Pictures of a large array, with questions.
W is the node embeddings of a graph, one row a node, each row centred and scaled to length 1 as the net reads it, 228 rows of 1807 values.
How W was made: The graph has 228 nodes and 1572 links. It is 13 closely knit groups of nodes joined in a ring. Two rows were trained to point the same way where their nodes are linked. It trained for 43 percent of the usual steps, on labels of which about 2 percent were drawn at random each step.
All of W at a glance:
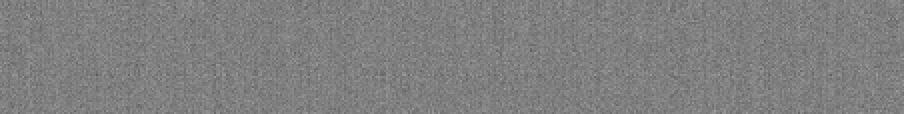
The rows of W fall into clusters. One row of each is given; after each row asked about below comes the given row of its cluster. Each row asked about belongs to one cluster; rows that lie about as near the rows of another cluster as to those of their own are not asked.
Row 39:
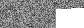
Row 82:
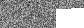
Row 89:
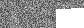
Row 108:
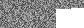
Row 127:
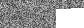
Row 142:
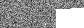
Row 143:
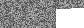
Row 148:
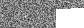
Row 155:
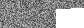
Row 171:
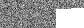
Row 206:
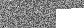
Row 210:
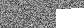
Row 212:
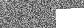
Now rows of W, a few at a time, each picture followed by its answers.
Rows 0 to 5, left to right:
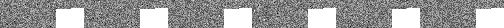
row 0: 142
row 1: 89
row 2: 171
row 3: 108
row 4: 142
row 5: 171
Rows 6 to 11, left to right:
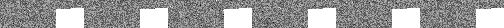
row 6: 155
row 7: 206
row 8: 89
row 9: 142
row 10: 171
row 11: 171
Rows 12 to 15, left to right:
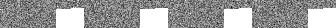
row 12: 155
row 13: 127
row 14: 155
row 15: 108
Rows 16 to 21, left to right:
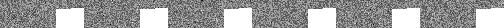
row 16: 127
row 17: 206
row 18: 212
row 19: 155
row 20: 89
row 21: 148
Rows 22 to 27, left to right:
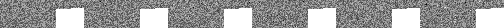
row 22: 142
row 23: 206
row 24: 142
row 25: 206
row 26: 127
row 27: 142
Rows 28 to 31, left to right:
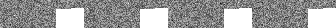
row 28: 171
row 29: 143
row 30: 82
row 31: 171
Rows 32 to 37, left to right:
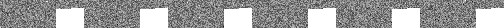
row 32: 108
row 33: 206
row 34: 143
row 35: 210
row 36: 39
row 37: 39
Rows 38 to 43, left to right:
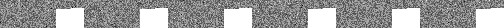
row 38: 155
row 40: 89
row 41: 127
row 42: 127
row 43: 212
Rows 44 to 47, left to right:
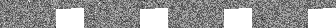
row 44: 212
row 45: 143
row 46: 148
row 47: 143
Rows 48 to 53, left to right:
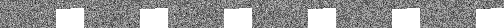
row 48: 89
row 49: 206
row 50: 82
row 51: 127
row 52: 143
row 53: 155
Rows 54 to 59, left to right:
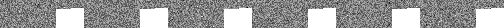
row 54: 127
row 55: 212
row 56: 108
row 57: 142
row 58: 127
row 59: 171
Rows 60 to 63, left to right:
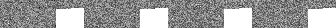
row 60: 143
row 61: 142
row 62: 171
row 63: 212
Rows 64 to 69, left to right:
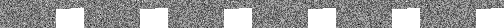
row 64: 82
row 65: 171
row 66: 148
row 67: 127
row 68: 108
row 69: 127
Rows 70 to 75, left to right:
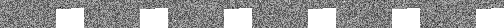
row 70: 206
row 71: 39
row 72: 127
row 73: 127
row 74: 82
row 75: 210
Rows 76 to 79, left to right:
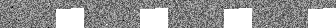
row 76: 142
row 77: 108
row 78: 127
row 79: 82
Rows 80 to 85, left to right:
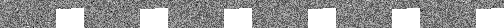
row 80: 206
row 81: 148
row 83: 143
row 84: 155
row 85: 171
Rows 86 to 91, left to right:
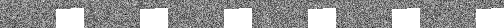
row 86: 142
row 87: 143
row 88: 127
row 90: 89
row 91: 39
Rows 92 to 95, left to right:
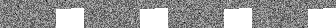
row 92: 171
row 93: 212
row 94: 210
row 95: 206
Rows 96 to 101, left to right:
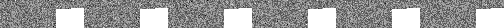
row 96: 89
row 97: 210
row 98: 127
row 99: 155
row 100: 89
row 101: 127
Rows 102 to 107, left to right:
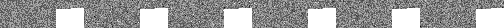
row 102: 89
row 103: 155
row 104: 142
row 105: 155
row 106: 212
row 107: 212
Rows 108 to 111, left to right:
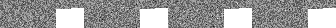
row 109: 212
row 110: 148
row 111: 212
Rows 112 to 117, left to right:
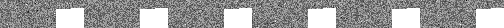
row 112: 89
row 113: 39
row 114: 210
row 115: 142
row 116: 212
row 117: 155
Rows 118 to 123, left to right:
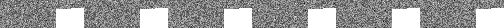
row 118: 82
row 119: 148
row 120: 82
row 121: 210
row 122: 142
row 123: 171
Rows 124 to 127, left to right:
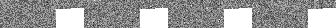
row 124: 212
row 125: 39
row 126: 212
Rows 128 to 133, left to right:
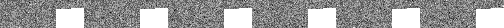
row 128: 89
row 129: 89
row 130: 143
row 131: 171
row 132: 143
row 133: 155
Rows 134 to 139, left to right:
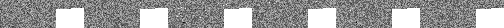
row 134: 142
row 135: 171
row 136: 210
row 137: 148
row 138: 82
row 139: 206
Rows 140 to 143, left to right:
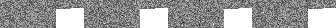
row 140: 143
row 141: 212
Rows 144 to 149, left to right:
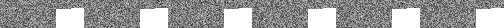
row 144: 210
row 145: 143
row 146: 171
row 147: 148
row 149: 148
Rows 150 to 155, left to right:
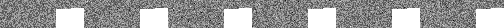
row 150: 148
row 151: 143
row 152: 155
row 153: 108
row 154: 206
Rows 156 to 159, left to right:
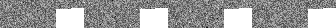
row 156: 108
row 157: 39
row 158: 148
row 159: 39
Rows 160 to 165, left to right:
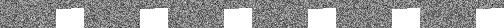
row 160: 210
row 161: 143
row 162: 148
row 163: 171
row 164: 171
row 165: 82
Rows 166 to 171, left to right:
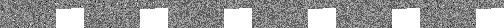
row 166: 108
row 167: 142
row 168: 82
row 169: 212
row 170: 143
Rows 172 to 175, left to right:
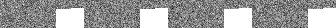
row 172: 143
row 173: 89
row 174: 148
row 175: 108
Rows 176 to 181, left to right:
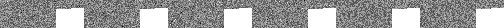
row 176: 206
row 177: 212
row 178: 143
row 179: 212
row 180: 82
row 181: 108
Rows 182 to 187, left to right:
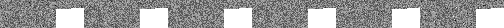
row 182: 206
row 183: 39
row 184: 108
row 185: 39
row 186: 206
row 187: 89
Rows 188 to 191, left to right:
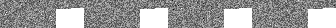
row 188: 143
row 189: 142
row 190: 206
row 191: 155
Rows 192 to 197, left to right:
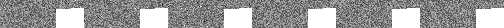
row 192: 82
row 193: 155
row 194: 206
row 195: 148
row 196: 212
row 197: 89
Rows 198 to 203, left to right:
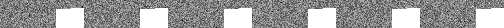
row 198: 148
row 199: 127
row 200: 142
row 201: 155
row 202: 148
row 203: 39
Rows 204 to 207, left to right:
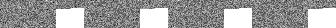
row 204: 155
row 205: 82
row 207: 212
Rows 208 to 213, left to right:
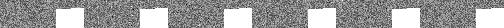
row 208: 155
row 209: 39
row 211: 212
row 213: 39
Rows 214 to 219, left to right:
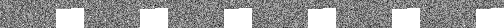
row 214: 108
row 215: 171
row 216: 127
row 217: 142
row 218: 171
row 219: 142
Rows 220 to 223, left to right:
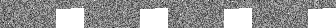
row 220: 148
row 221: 206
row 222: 148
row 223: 127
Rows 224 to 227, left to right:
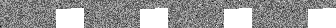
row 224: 212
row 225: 89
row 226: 148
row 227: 148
